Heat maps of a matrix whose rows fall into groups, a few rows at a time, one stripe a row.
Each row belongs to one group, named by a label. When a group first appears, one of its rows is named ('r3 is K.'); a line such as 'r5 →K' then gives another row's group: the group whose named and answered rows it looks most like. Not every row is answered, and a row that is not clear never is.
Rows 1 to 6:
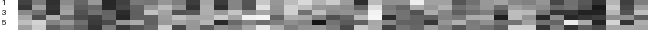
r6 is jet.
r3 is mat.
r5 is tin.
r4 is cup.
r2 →mat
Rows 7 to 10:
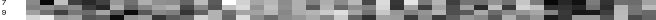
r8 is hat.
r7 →hat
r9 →mat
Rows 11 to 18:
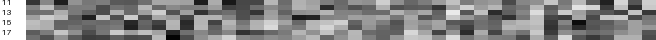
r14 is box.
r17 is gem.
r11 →mat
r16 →jet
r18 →gem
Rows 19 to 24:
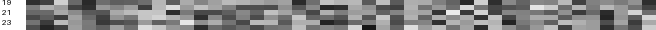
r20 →box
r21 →gem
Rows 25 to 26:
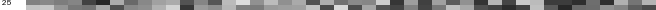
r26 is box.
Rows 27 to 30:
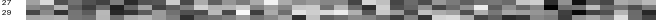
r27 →jet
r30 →box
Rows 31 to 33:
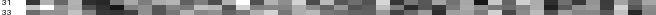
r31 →hat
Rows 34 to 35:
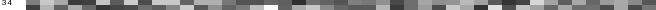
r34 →box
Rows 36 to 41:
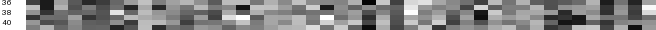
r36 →hat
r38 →hat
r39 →hat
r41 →tin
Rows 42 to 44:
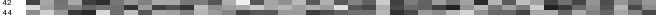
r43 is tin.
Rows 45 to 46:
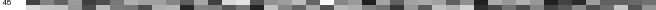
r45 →hat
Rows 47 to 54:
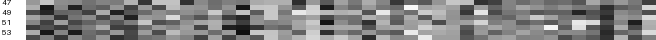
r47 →box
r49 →mat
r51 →tin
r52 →mat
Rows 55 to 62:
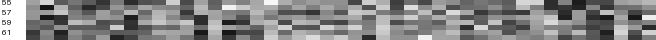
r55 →jet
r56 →hat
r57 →box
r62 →mat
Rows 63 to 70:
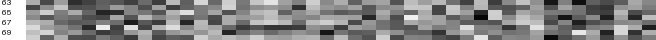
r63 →jet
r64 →gem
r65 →cup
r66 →hat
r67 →jet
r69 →tin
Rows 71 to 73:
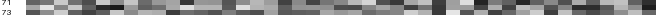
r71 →box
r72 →cup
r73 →gem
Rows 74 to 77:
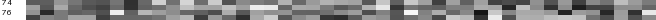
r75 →cup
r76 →hat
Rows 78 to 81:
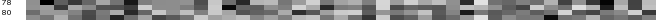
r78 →mat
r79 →tin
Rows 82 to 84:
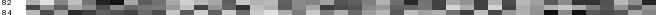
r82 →cup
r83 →cup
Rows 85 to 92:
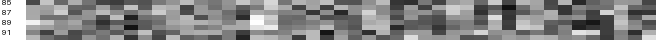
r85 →cup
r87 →box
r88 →cup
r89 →cup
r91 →tin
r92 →jet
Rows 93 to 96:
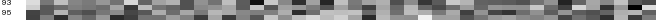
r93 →box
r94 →tin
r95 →gem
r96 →mat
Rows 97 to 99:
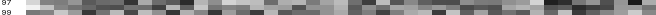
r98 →jet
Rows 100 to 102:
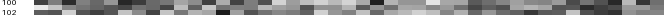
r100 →mat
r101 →jet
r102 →gem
